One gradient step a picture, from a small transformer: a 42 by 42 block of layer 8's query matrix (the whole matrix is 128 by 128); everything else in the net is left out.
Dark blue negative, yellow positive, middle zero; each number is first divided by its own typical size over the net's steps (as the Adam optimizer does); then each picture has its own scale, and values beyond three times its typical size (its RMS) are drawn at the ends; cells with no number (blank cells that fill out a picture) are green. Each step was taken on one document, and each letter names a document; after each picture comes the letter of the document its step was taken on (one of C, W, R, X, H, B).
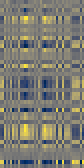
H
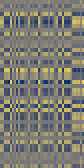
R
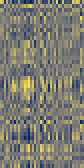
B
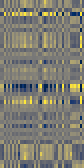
H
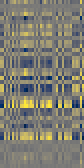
H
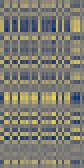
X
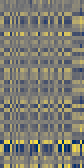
R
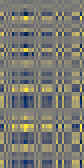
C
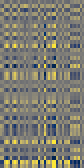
X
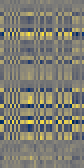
B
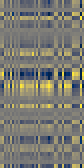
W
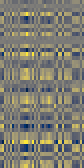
C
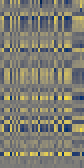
R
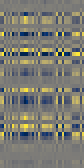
C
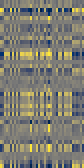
B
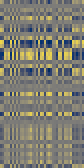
B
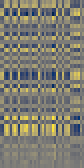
X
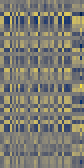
R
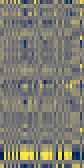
H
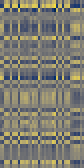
X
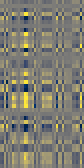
C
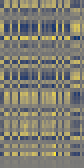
X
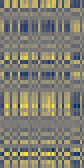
X
